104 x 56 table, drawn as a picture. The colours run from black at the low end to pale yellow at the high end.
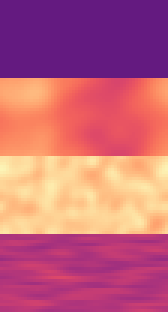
The table splits into 4 rows of 1 panel. Panel 1,1: low, flat. Panel 2,1: high, smooth. Panel 3,1: very high, blotchy, faint in contrast. Panel 4,1: middling, streaked across, faint in contrast.
